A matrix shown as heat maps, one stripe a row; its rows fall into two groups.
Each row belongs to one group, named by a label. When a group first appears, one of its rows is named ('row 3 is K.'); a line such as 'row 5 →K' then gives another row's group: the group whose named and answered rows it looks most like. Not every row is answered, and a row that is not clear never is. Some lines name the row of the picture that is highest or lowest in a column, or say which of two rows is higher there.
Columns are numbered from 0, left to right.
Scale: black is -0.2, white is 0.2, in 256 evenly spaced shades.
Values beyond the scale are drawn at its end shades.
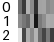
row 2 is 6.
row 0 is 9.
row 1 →9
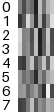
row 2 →6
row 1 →9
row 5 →9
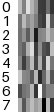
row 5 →6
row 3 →9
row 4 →9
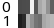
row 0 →9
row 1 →9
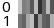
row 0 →6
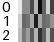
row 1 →9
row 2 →6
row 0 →6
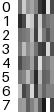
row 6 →9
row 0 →6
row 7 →6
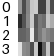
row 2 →9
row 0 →6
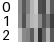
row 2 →6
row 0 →6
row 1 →6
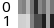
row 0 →9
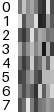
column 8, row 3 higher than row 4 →No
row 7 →9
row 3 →6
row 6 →9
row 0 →6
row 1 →6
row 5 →9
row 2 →9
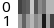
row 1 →6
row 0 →9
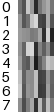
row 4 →9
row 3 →9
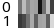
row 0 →6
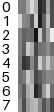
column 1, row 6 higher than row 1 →No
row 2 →9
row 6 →9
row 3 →9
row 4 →9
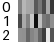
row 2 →6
